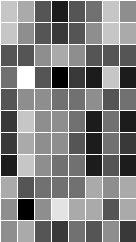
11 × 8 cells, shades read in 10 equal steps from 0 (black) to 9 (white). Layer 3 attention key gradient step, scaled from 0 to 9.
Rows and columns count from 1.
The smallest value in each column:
1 0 3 0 2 1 3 1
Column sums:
45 57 46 41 42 36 51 37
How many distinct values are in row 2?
5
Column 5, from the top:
3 3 5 2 4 4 3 4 4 6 4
